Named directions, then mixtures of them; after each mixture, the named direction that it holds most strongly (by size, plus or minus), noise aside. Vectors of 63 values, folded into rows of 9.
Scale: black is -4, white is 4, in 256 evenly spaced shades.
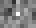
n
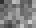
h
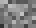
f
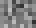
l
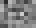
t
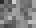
h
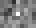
n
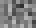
l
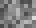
h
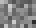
l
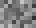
f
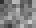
h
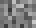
l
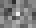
n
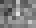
n
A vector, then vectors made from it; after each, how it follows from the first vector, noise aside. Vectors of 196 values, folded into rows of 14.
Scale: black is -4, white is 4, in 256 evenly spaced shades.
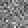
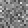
wrapped around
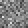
wrapped around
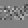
partly zeroed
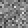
wrapped around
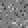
partly zeroed
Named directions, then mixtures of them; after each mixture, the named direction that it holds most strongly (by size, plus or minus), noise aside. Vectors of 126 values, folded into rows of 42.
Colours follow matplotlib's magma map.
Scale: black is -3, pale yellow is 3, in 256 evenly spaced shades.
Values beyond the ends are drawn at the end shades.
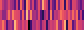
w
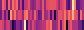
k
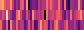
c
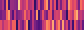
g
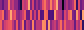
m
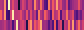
g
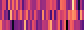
k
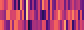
w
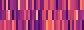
g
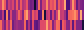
k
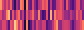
w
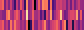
w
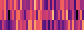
g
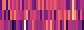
k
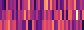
g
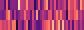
g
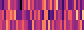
m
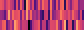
w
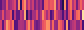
w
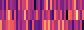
g
